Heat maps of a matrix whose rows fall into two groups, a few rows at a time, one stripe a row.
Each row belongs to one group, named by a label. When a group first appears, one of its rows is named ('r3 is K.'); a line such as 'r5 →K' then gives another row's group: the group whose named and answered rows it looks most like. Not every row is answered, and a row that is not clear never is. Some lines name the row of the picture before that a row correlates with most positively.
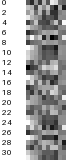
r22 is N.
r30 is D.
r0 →N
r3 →D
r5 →D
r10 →D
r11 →D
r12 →N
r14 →N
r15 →D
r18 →N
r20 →D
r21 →N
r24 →D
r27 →D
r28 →N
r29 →N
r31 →D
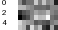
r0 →N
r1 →D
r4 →D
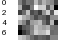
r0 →N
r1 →N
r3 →D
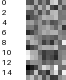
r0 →N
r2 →N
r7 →D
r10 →D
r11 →D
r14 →N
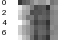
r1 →D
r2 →D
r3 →D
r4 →D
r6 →D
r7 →D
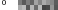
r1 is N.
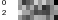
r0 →N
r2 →D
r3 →N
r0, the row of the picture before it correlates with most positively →0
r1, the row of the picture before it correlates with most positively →1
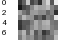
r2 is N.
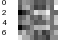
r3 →N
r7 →D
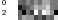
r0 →N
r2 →N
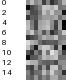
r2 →N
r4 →N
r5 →N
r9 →N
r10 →N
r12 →D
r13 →N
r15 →N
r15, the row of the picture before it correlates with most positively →0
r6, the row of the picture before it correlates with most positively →3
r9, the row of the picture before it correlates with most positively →2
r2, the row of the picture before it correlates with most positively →2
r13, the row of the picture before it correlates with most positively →0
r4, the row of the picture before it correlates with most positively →2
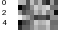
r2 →N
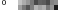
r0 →D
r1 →N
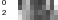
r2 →D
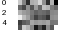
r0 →N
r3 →D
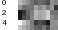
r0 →D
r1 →N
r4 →D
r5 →D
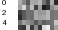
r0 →N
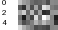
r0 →D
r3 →N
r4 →N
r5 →D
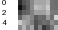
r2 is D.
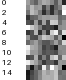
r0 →N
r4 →N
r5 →D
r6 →N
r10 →D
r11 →N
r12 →D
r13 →N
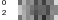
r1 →D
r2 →D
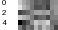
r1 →D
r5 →N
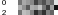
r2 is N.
